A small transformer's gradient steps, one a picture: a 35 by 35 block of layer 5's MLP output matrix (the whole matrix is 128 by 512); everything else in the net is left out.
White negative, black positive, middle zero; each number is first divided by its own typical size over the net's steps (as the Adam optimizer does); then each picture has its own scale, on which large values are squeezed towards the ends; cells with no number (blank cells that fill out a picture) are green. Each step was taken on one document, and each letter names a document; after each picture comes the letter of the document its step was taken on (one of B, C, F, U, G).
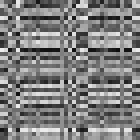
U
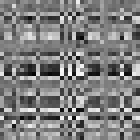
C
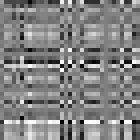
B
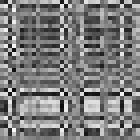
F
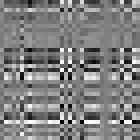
B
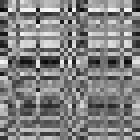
U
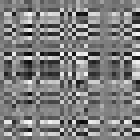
C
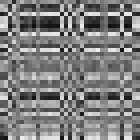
F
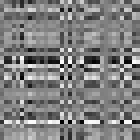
B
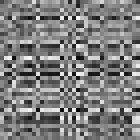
C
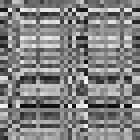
U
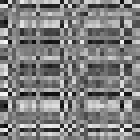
F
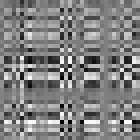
B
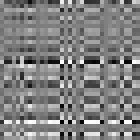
B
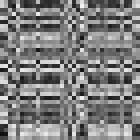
U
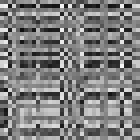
F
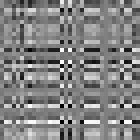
B
